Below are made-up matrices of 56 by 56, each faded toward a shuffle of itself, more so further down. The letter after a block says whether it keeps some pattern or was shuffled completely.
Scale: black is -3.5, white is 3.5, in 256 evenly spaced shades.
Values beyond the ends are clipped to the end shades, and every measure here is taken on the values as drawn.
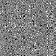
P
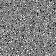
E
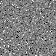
E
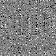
P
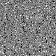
P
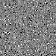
P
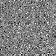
P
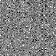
P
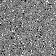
E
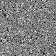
E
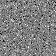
E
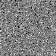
E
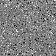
E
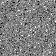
E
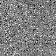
P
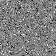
E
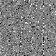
P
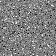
E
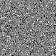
P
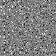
P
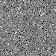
E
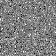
P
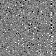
P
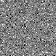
P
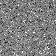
E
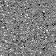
P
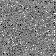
P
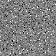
P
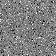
E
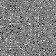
P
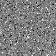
E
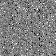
P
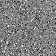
P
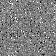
P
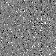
P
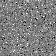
E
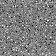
P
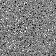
E
